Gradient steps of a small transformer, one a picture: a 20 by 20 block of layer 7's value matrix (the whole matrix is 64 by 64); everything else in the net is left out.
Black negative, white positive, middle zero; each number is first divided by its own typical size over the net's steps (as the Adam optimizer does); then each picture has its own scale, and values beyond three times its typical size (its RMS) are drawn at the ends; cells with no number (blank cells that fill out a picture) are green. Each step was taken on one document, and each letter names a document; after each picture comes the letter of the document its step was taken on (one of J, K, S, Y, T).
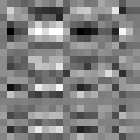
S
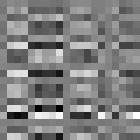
S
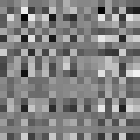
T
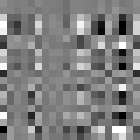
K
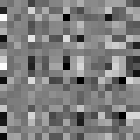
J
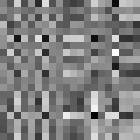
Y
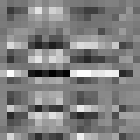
S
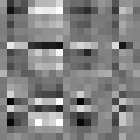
S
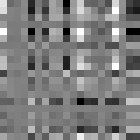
J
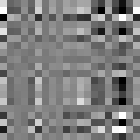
K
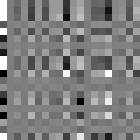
J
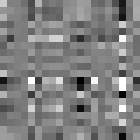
K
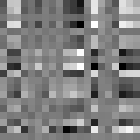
Y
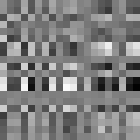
T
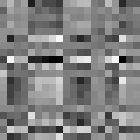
S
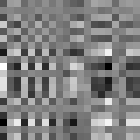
T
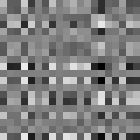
T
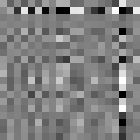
K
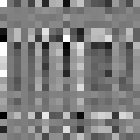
J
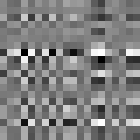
T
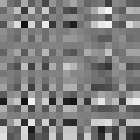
T
